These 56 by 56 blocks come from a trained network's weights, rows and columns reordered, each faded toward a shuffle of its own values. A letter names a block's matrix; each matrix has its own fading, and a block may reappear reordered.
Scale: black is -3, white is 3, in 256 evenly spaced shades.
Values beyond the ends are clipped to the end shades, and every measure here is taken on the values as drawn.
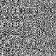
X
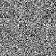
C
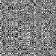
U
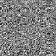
X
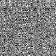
X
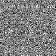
X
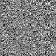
X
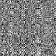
U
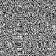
C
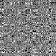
U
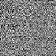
X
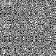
X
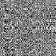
U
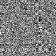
X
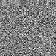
C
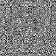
U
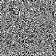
X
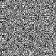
C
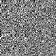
X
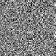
C
